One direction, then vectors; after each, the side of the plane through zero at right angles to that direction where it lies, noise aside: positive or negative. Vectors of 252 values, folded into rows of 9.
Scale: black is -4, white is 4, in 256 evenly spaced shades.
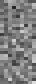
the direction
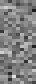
negative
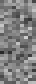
positive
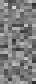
negative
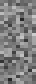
negative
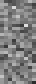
negative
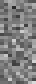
positive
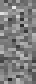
negative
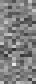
negative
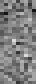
positive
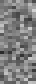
positive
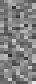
positive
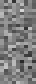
negative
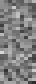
negative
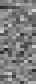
positive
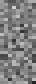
negative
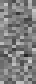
negative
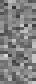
positive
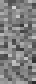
negative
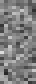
negative
